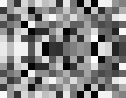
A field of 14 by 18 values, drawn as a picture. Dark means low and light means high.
Mirror symmetry: top to bottom. Grain: fine. Odd rows or columns: none. Slope: none. Ninth with the highest average: middle left.
